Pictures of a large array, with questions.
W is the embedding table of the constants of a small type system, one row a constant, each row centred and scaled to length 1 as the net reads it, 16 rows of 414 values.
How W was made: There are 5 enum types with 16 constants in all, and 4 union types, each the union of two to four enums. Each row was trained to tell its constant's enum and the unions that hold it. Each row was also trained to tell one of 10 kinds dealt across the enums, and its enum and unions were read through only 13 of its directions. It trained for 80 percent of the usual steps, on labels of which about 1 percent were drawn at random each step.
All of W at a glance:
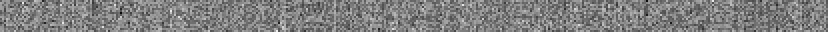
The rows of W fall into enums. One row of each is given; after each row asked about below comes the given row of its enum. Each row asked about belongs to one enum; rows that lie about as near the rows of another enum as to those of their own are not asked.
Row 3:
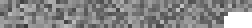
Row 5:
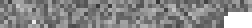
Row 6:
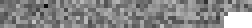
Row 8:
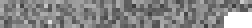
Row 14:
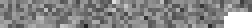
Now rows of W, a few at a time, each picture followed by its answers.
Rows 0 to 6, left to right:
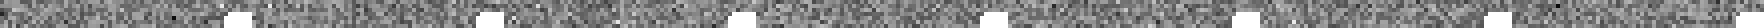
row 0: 5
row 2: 6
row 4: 14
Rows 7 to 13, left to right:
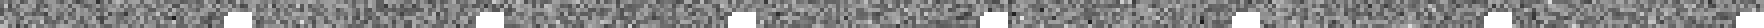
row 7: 5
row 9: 8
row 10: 5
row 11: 6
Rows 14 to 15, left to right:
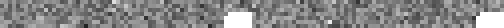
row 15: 3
